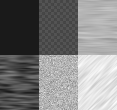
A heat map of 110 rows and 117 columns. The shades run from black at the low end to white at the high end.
The table splits into 2 rows of 3 panels. Panel 1,1: very low, flat. Panel 1,2: low, checkered, faint in contrast. Panel 1,3: high, streaked across, faint in contrast. Panel 2,1: low, streaked across. Panel 2,2: high, fine-grained. Panel 2,3: very high, slanting up to the right, faint in contrast.
